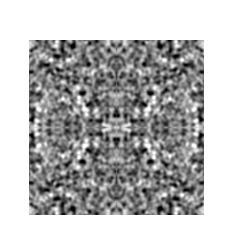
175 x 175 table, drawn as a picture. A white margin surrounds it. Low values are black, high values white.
Grain: blotchy. Odd rows or columns: none. Seam: none. Average level on the scale: 50%. Slope: none. Lone odd cells: none. Mirror symmetry: left to right and top to bottom. Stripes: none.
